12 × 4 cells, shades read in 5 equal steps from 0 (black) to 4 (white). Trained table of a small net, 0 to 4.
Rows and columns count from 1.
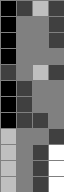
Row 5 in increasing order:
1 1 2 3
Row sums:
5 5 5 6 7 5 5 4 8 10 10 10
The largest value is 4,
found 3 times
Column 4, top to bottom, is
1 1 1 2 1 2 2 2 1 4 4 4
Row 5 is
1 2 3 1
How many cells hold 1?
14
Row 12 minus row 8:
3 1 0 2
